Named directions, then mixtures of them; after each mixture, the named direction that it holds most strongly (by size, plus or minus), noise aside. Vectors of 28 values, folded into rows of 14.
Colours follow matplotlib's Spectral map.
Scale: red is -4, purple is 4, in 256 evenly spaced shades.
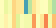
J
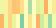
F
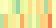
F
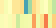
J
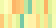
F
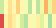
F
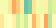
J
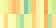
J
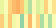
F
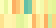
J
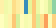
J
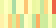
J
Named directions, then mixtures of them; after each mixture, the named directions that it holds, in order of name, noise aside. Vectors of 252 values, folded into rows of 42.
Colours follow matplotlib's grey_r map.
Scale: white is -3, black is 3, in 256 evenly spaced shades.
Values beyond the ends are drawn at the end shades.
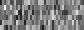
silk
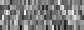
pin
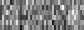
pin, silk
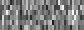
pin, silk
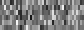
pin, silk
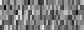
silk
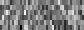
pin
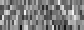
pin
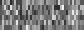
pin, silk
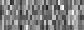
pin, silk
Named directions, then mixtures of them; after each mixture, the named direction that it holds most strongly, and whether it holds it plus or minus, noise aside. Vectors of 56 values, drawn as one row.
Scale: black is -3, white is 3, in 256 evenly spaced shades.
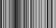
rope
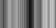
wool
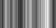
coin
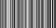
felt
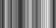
coin, plus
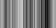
coin, minus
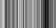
coin, minus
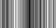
wool, plus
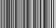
felt, minus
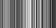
wool, minus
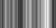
coin, plus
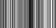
wool, plus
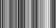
coin, plus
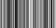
felt, minus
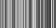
felt, plus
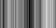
wool, plus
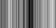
wool, plus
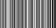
felt, plus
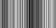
wool, plus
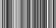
rope, minus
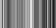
wool, minus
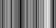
coin, plus
